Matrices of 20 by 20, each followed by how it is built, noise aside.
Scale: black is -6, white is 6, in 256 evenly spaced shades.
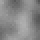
smooth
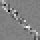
banded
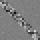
banded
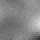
smooth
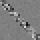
banded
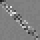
banded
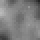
smooth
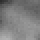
smooth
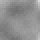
smooth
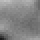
smooth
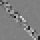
banded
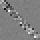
banded
